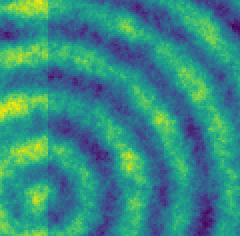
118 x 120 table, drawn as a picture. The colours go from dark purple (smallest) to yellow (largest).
A vertical seam about 20% of the way across splits the table, and the left part is higher. Concentric rings centre on the bottom left. Neither half mirrors the other.
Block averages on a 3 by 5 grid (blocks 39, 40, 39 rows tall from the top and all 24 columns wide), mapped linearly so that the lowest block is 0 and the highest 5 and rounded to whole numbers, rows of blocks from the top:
4 2 1 1 1 | 5 0 1 2 2 | 4 2 2 1 0
